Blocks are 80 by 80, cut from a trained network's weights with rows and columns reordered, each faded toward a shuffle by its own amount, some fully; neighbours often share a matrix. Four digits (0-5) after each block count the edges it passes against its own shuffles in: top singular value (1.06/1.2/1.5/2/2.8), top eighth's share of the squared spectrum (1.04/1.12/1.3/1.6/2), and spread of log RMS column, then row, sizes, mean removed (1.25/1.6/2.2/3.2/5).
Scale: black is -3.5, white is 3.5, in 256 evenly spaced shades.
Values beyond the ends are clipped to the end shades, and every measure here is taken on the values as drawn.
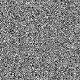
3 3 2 1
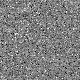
0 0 0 0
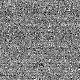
2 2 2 0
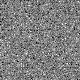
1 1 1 0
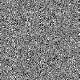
2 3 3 0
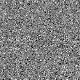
2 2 1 1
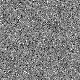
1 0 0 0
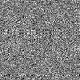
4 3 0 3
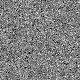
0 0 0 0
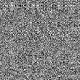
4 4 1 2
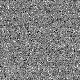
1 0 0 0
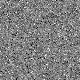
0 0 0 0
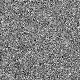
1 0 0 0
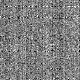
3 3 1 3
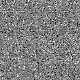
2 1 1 0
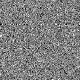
3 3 0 2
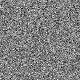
2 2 0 1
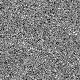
0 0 0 0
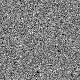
0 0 0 0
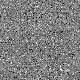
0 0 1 0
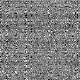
3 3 3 1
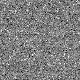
1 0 0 0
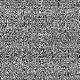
3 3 3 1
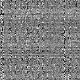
3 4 4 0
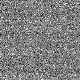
1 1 1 0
